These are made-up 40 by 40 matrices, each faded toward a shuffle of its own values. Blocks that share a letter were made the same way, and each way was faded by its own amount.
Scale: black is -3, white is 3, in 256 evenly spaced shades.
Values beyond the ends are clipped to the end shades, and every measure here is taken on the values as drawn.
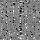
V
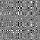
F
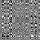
F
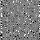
V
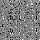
V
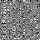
V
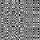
F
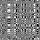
F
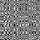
F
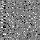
V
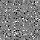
V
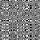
F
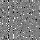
V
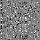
V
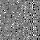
V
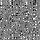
V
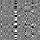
F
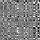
F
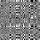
F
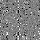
V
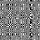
F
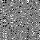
V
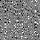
V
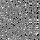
V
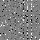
V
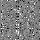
V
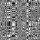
F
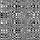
F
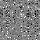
V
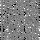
V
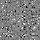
V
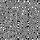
V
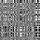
F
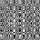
F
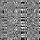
F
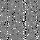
V
